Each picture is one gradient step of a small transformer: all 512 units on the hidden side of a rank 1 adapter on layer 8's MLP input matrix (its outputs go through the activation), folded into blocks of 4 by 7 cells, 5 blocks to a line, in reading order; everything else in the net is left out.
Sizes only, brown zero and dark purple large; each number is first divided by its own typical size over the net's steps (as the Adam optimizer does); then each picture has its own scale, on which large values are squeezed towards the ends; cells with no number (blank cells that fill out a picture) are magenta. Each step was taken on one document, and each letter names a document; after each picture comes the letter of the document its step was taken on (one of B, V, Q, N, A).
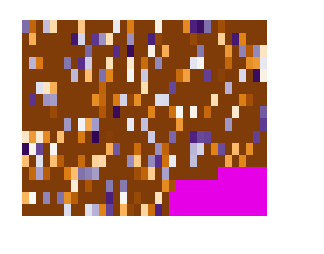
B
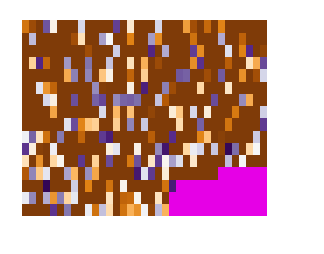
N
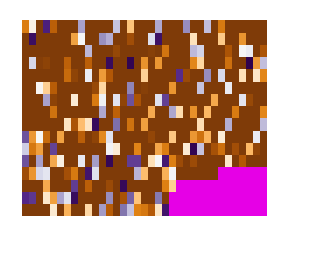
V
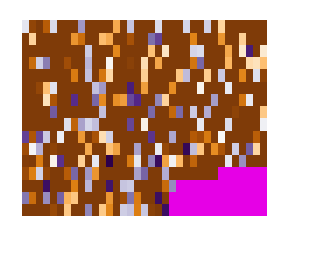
V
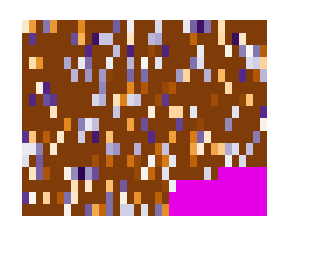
B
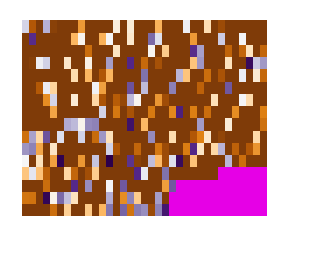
V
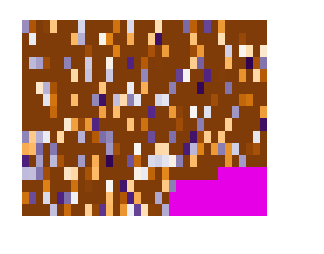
V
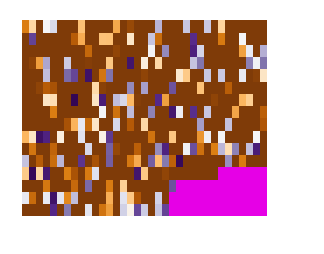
N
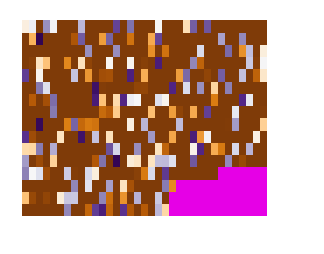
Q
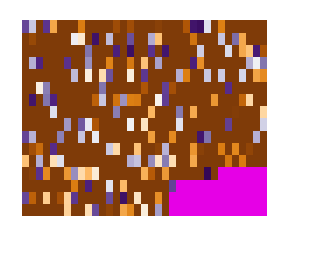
B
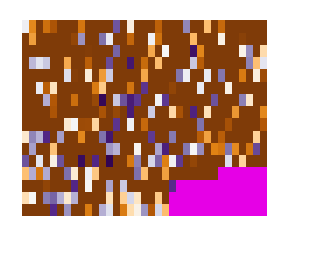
N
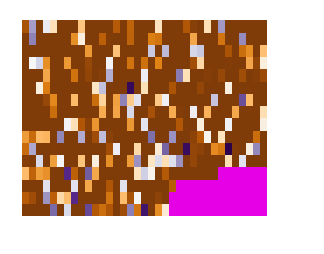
N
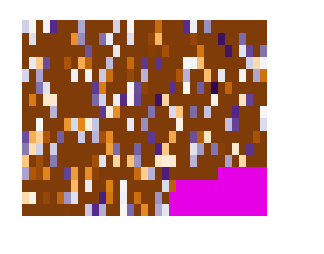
Q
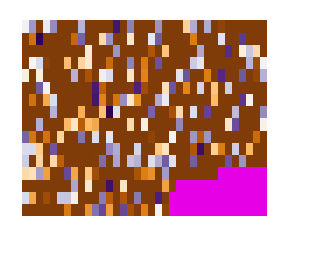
Q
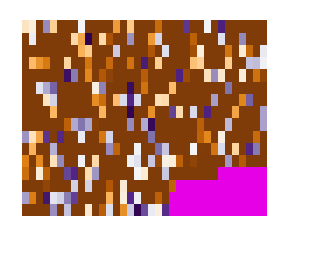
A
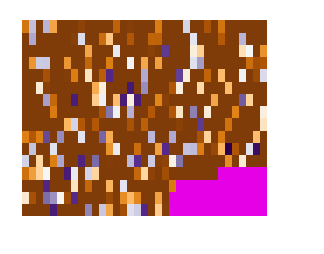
N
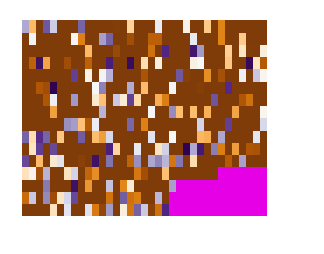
V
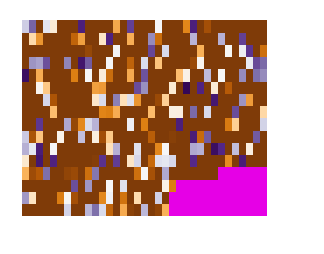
Q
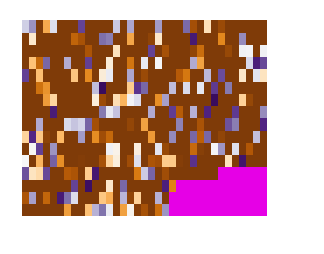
Q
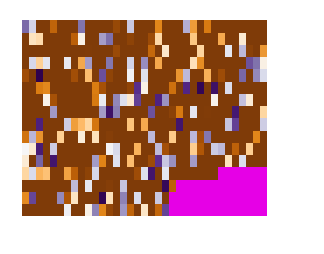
Q
